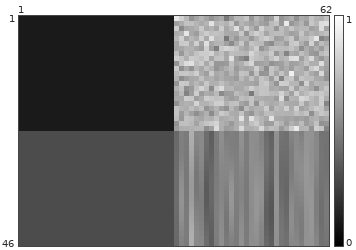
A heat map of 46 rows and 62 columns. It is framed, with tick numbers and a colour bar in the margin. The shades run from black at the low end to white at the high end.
It is made of 2 by 2 panels. Panel 1,1: very low, flat. Panel 1,2: high, fine-grained. Panel 2,1: low, flat. Panel 2,2: middling, streaked downward.
